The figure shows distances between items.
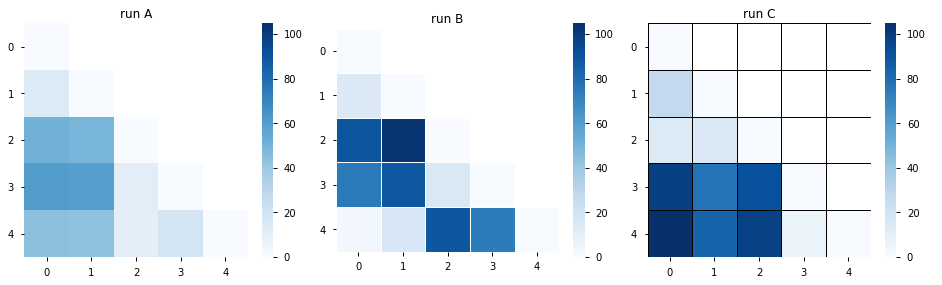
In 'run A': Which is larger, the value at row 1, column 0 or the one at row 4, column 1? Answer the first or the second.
the second
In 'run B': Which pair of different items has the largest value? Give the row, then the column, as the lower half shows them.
2, 1
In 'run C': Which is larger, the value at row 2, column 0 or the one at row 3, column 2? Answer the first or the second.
the second
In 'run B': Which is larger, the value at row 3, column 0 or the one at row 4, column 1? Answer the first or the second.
the first
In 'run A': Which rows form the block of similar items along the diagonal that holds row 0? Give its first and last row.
0 to 1
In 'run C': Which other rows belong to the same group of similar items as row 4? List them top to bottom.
3
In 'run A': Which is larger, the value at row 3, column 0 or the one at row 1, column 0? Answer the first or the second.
the first
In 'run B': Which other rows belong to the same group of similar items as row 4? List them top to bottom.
0, 1
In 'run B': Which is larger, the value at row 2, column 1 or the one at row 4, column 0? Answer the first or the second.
the first
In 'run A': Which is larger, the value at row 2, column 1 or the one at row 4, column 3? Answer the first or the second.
the first
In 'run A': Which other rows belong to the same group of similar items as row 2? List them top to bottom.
3, 4
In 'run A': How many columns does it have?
5
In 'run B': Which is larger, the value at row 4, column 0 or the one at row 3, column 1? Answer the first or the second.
the second
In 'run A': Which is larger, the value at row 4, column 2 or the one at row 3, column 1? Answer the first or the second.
the second
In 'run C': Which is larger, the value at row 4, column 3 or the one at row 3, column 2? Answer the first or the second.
the second
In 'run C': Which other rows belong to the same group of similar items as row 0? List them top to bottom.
1, 2
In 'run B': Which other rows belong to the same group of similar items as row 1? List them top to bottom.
0, 4
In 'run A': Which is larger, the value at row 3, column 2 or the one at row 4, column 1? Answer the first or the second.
the second
